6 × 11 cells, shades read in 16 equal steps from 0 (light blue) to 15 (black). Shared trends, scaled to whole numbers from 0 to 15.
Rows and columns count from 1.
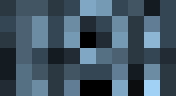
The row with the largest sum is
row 4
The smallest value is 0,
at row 6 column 10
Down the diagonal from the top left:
11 8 5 13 9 15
